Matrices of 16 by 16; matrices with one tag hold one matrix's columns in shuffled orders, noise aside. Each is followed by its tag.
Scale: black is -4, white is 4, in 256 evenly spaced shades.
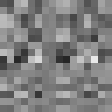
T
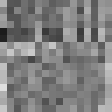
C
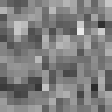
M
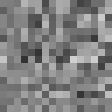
T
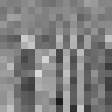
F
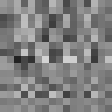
T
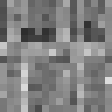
C
